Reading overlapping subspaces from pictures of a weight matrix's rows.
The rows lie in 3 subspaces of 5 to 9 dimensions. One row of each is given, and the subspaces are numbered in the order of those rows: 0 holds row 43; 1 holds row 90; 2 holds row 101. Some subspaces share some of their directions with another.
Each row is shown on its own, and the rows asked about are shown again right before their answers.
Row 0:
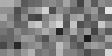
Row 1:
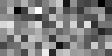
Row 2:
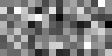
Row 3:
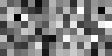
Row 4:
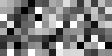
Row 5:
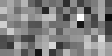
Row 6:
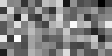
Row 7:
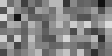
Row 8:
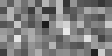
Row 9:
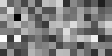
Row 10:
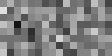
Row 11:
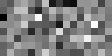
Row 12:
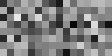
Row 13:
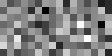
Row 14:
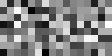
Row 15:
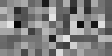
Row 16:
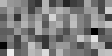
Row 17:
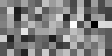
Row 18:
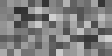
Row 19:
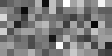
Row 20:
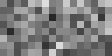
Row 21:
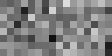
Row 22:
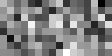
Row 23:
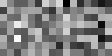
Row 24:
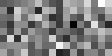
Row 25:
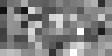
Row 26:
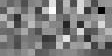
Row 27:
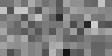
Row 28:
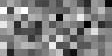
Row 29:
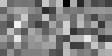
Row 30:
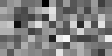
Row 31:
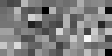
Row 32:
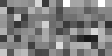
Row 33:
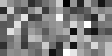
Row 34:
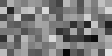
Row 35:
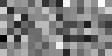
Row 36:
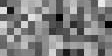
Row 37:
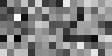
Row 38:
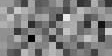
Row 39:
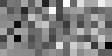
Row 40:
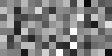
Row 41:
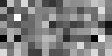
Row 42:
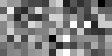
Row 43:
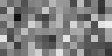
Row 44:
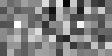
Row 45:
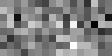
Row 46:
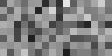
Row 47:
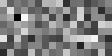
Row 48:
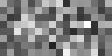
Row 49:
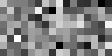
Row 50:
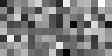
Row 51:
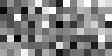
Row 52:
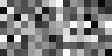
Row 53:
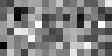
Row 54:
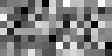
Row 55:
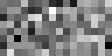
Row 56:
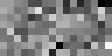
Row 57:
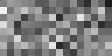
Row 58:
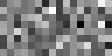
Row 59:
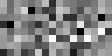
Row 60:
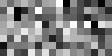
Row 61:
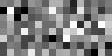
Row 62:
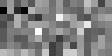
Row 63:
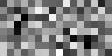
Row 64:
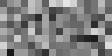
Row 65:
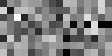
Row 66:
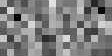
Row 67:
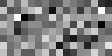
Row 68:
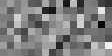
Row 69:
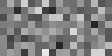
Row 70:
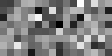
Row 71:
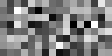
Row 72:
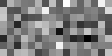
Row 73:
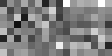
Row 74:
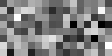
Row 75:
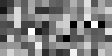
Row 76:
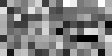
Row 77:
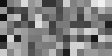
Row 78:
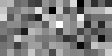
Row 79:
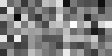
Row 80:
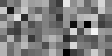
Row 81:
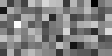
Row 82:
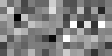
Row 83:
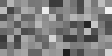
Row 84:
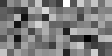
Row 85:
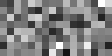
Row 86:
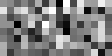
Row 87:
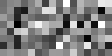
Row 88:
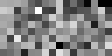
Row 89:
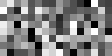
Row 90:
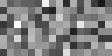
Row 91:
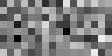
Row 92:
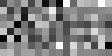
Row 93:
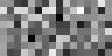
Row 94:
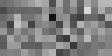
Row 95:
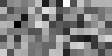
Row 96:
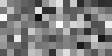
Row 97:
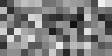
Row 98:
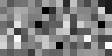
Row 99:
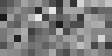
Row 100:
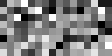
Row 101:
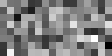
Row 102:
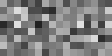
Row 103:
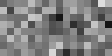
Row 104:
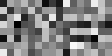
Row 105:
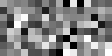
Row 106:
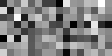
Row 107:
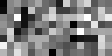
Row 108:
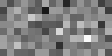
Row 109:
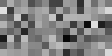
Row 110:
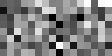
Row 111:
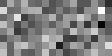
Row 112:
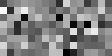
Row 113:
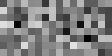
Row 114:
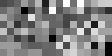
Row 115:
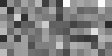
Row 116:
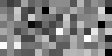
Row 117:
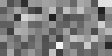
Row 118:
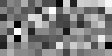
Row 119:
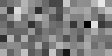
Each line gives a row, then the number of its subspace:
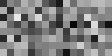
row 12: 2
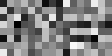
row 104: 1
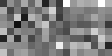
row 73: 2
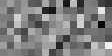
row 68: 0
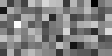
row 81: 1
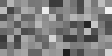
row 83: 2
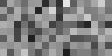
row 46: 1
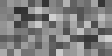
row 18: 0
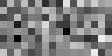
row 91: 1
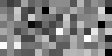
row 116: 2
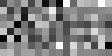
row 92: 2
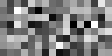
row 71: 1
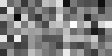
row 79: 2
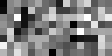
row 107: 1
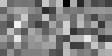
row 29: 0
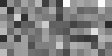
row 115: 2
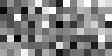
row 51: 1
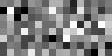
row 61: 1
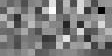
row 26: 1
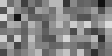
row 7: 0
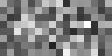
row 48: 1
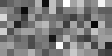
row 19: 2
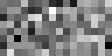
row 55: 2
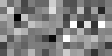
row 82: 0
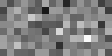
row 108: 2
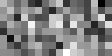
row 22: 1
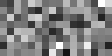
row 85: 1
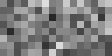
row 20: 0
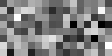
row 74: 2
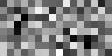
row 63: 0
